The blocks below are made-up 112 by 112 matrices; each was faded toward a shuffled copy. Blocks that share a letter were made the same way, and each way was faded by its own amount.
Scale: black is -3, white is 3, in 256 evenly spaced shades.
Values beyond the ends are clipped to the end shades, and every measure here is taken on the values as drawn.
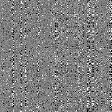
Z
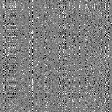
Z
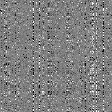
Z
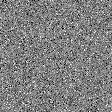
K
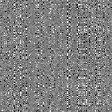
Z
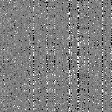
Z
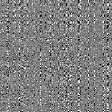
Z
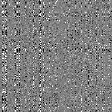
Z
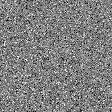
K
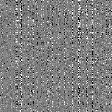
Z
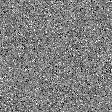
K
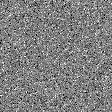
K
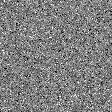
K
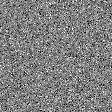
K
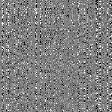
Z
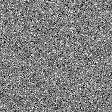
K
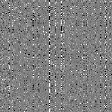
Z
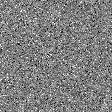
K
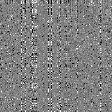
Z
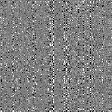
Z
